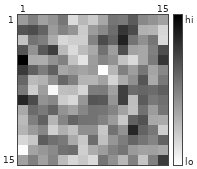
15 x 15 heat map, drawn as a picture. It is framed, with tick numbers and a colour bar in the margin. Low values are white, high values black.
Neither half mirrors the other. No overall slope runs across the table. There are no regular stripes.
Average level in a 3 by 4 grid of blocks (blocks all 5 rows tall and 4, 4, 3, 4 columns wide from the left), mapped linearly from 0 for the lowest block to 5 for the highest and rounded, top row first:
4053
4234
2224
